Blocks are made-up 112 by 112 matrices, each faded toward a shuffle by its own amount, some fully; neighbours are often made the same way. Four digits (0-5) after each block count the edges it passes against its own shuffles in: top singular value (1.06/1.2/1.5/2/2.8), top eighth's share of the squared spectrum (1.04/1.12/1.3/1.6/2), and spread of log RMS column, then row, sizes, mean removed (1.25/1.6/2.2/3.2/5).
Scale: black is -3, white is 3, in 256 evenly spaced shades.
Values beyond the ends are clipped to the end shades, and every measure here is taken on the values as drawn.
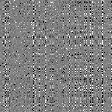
5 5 4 3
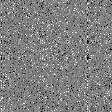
4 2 2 1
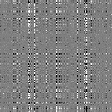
5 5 4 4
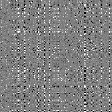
5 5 4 3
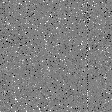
3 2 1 0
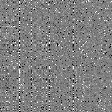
5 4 3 2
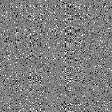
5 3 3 2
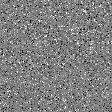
3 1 0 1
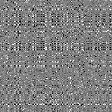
5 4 3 3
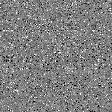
3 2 1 1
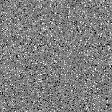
3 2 1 1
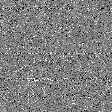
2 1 0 2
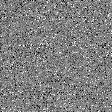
1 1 0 2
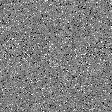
1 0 0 0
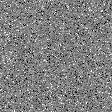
0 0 0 0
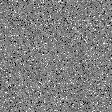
0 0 0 0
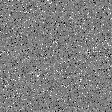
0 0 0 0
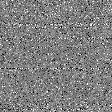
1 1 0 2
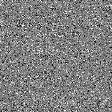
3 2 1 2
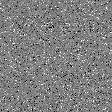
0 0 0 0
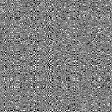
5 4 3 3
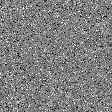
1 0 0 0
